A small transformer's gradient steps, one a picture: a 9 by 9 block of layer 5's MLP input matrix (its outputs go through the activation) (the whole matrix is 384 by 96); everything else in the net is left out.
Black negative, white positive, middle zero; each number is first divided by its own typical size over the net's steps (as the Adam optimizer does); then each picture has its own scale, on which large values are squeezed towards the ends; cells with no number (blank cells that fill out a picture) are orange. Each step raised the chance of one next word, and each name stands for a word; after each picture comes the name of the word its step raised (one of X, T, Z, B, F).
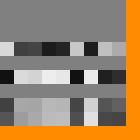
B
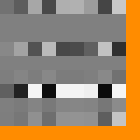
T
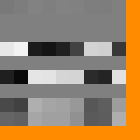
B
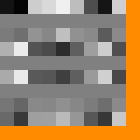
T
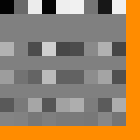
T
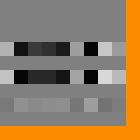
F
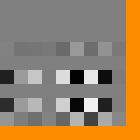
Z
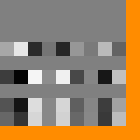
B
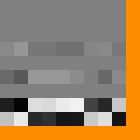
F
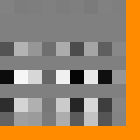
Z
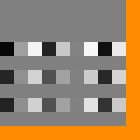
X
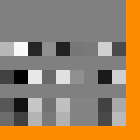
B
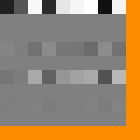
F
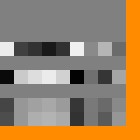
B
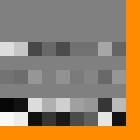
F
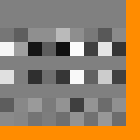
T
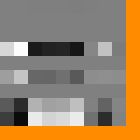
T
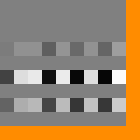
Z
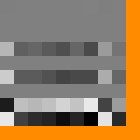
F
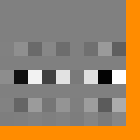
Z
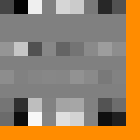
T
